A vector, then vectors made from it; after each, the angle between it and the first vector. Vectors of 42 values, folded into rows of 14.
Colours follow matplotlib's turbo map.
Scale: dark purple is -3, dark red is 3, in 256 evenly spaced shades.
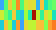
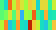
partly aligned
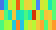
nearly parallel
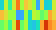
partly aligned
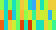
partly opposed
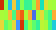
nearly opposite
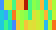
partly aligned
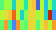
partly aligned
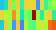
nearly parallel
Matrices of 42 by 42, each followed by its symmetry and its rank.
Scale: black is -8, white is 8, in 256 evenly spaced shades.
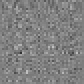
neither, rank five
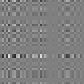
neither, rank one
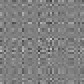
antisymmetric, rank two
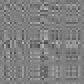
antisymmetric, rank two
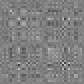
symmetric, rank three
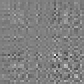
symmetric, rank three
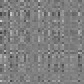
neither, rank three
